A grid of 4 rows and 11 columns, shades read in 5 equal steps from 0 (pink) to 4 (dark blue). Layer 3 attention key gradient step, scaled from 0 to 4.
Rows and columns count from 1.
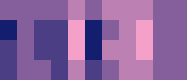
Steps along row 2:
down up same down up down down down up same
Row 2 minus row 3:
1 0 0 0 0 0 1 0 0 0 0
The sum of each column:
12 8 10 11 2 13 6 4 2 8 8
